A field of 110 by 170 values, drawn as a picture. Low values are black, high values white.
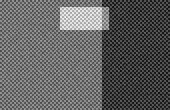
Average level on the scale: 40%. Odd patch: higher, in the top middle. Ninth with the highest average: top middle. Seam: vertical, 60% of the way across, the left part higher.
